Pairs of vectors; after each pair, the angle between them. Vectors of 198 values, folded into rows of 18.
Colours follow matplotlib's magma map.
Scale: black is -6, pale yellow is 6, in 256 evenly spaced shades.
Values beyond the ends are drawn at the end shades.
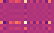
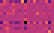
nearly opposite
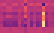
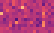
partly aligned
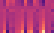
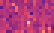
partly aligned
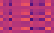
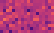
orthogonal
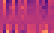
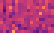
partly opposed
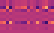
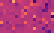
orthogonal
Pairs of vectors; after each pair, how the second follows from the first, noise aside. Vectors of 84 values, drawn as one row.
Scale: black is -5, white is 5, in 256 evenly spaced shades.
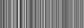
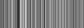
sign-scrambled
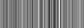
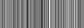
shuffled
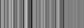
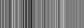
sign-scrambled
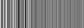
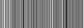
shuffled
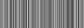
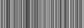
shuffled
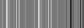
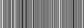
shuffled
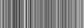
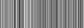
sign-scrambled
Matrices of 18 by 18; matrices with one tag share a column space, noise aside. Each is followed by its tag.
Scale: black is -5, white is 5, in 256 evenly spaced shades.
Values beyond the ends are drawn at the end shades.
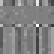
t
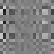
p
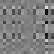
p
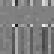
t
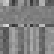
t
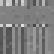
t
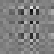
p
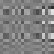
p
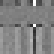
t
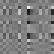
p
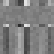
t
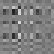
p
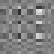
p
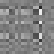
p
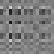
p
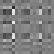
p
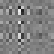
p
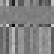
t
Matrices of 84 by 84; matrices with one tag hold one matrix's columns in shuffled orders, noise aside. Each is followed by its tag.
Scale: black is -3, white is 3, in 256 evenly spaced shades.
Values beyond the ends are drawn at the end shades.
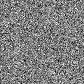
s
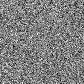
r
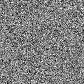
s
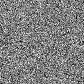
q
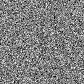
q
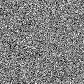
r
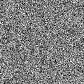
s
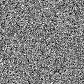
s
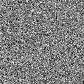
q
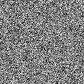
s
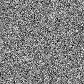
q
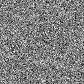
q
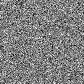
r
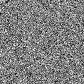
q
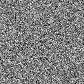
q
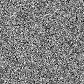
q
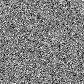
r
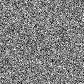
s
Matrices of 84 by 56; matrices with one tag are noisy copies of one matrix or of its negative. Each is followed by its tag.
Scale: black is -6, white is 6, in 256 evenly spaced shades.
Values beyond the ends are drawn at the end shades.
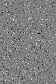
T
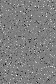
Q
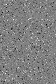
T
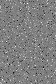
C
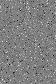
C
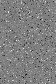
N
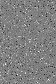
Q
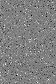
Q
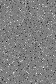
C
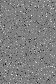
Q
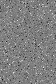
C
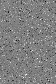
N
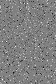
C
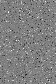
N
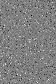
Q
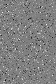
T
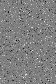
N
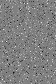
C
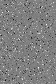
T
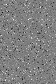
T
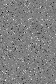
T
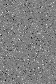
T
